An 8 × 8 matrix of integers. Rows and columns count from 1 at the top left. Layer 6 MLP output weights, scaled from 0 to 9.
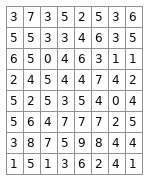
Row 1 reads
3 7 3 5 2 5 3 6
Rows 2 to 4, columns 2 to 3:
5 3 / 5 0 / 4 5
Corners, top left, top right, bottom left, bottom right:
3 6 1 1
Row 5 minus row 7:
2 -6 -2 -2 -4 -4 -4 0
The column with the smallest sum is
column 7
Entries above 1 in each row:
8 8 5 8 7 8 8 5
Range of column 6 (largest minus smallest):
6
